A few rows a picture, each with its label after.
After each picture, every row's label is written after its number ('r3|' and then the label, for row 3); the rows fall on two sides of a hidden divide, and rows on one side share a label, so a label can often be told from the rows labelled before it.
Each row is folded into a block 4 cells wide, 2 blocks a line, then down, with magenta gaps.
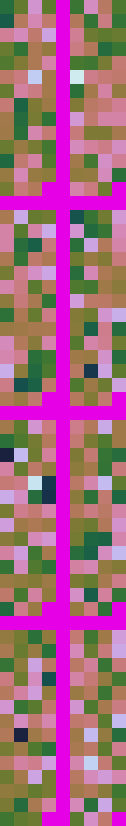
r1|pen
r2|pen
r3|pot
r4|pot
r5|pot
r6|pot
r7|pot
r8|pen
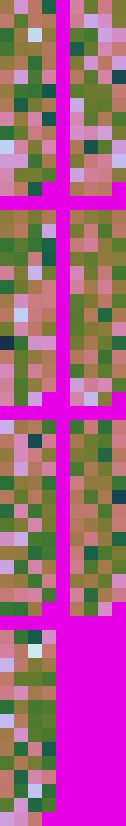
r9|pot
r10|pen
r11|pot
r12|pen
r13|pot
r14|pot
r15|pen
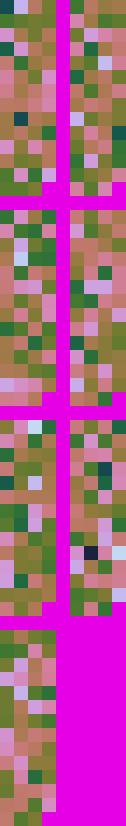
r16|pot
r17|pot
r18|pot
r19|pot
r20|pot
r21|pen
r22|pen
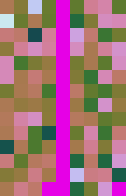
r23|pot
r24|pen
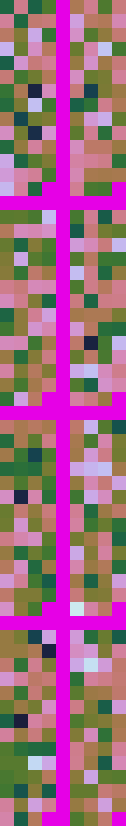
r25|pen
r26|pot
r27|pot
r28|pen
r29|pot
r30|pen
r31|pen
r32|pen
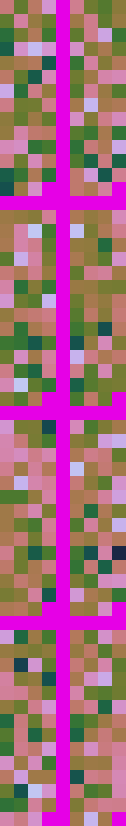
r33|pot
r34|pen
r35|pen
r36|pot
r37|pen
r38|pen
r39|pen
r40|pen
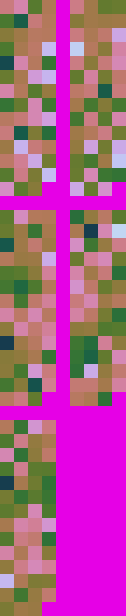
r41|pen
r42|pen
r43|pot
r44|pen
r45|pot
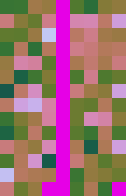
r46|pot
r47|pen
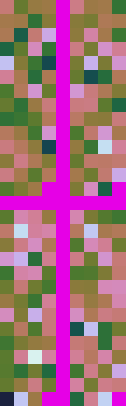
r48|pot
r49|pen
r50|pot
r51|pen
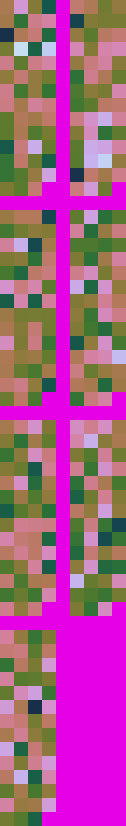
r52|pot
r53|pen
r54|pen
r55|pot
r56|pot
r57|pot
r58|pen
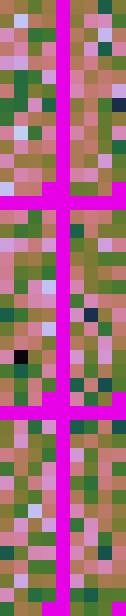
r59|pen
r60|pen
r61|pen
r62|pot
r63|pot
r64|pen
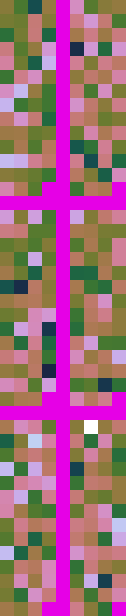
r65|pen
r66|pot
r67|pot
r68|pot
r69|pen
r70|pot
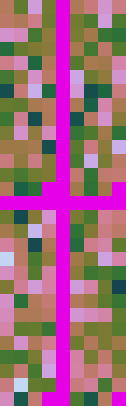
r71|pot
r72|pen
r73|pen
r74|pot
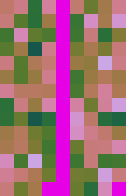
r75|pot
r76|pot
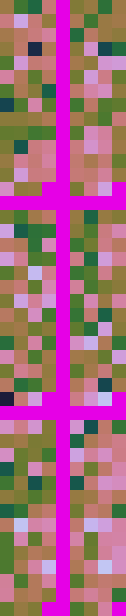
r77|pen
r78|pot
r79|pot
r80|pen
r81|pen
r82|pen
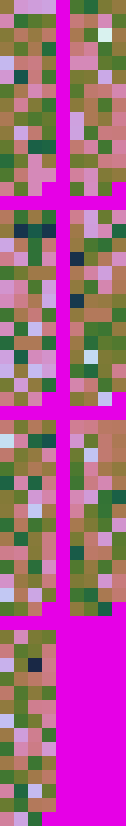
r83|pot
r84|pen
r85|pen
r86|pot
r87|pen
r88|pot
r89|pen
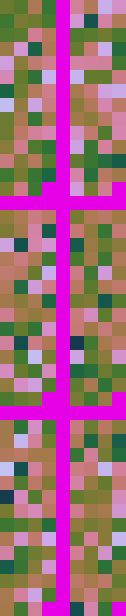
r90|pot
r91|pot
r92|pen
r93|pot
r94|pen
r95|pen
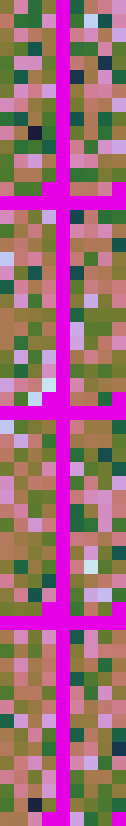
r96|pot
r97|pot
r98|pen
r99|pen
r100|pot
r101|pen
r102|pot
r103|pot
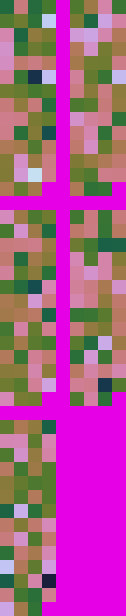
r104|pen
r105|pen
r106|pen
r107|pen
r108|pot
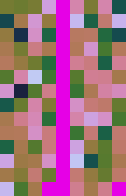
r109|pen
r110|pot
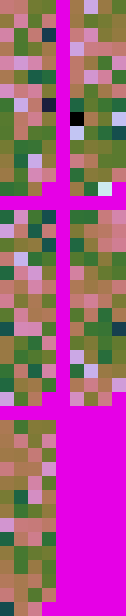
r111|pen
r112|pen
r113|pot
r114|pot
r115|pot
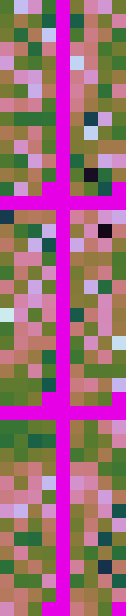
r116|pot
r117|pot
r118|pot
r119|pot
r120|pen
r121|pot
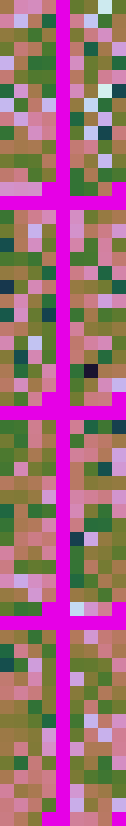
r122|pot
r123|pot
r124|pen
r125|pen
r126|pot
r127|pen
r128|pen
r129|pot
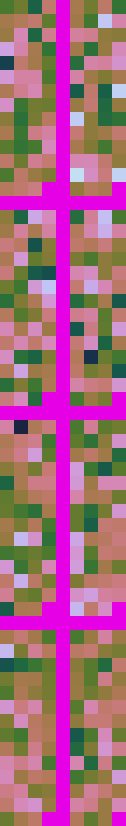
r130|pen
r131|pen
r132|pot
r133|pot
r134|pen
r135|pen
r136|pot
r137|pen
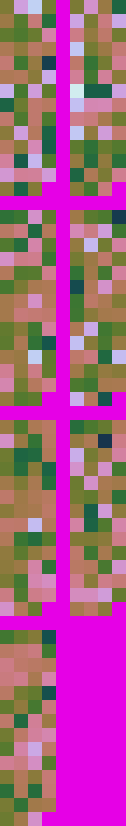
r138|pot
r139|pen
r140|pot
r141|pen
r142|pot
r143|pen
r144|pen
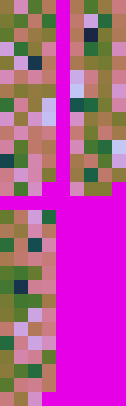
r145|pen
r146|pen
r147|pot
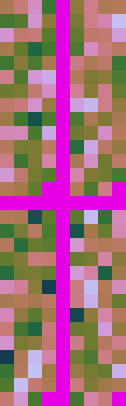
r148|pen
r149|pot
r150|pen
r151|pen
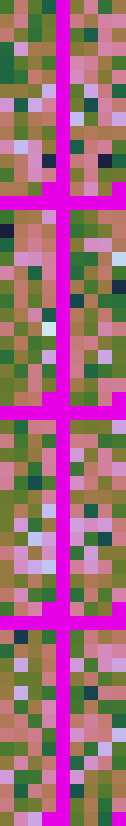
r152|pot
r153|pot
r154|pen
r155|pot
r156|pen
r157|pot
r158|pen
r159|pot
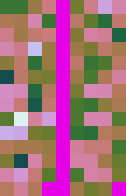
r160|pen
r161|pot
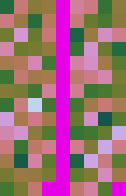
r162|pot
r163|pot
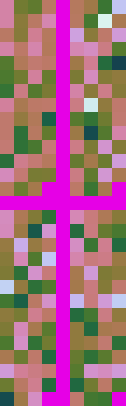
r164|pen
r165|pen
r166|pot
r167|pen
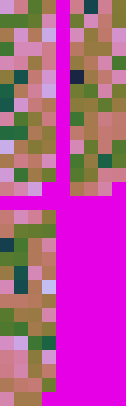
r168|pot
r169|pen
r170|pot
